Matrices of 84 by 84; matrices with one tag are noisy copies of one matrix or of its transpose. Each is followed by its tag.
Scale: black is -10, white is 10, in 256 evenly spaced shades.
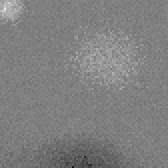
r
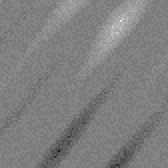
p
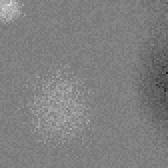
r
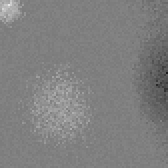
r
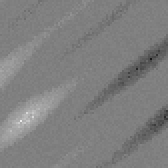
p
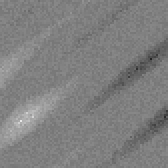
p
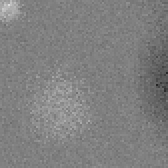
r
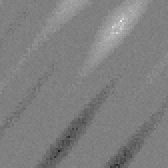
p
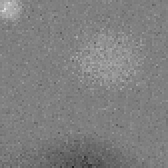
r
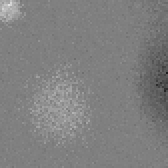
r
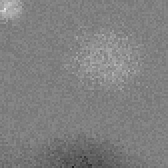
r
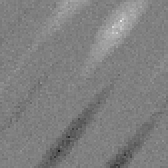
p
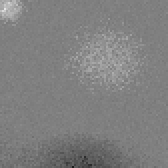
r
